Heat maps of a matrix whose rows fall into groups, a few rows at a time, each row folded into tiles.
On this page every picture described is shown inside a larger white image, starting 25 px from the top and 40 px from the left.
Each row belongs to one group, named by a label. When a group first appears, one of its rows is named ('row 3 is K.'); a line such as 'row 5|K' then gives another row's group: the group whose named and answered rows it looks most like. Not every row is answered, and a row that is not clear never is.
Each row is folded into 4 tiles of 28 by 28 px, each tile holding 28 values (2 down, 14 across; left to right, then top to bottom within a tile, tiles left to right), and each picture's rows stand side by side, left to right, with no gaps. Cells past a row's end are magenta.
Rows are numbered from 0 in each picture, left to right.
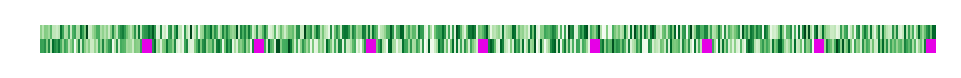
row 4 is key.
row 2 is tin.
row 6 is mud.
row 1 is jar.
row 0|tin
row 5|mud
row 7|tin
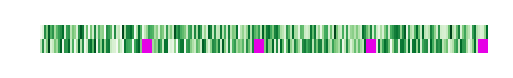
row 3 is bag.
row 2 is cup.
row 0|bag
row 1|key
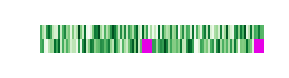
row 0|jar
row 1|mud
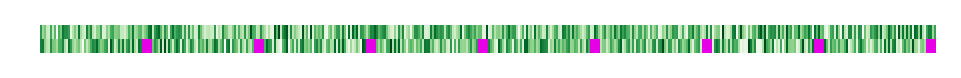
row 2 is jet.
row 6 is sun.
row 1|cup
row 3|jar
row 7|mud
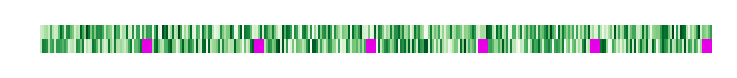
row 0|sun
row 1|jet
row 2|jar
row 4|jar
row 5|key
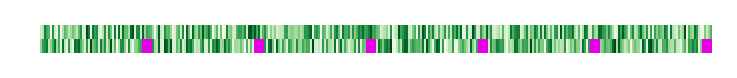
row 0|mud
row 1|mud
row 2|tin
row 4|key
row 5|jar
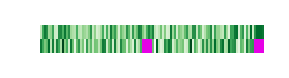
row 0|cup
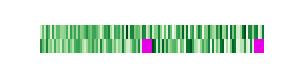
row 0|mud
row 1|mud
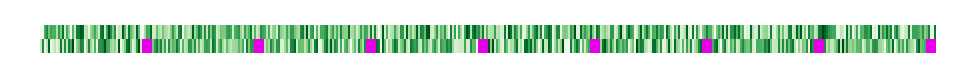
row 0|bag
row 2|key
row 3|mud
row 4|sun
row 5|sun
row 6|jet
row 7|jar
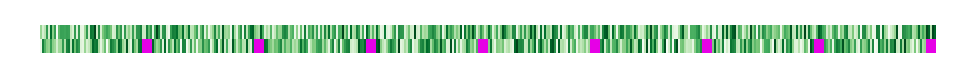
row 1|cup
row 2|sun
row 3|jar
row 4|key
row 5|cup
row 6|jet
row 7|tin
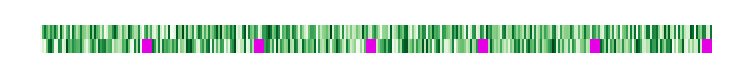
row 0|bag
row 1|mud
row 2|cup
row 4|key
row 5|mud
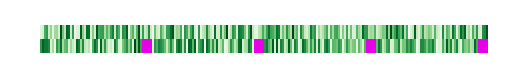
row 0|sun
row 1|bag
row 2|cup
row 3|jet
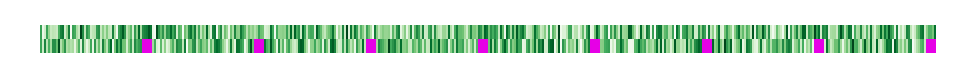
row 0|tin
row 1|bag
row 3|tin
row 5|sun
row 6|mud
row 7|key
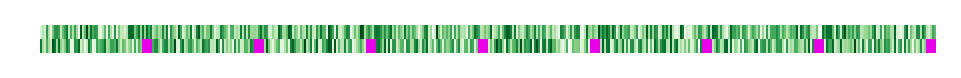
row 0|mud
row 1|jet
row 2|key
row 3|cup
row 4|bag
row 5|cup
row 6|jar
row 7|cup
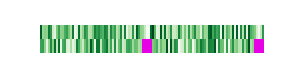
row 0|jar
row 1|jar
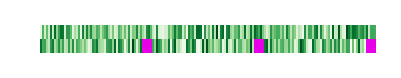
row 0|jet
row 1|sun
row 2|mud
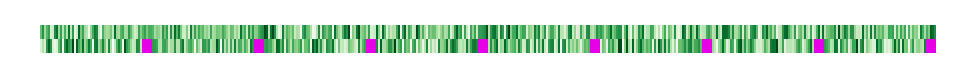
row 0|bag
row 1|jet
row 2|jar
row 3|tin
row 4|cup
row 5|bag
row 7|jet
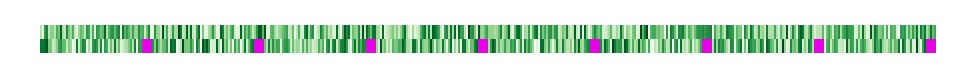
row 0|sun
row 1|jet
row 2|tin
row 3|sun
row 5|tin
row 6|bag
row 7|jet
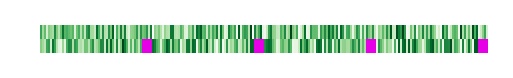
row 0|key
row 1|sun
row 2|sun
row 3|jet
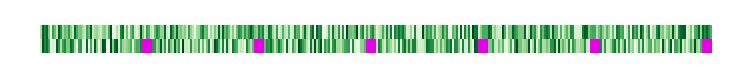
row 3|jet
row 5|tin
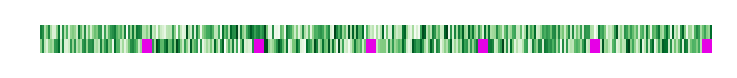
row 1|tin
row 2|jar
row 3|sun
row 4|jar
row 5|key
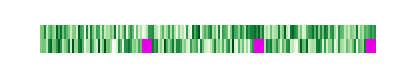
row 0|bag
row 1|tin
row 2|sun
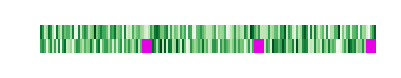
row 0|jar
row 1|cup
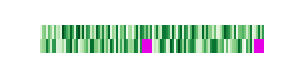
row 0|key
